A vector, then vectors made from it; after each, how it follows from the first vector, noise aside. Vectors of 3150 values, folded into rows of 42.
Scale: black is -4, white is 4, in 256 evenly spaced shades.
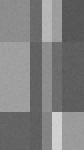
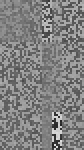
sign-scrambled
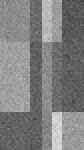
copied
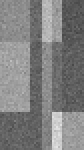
copied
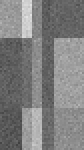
reversed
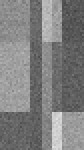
copied
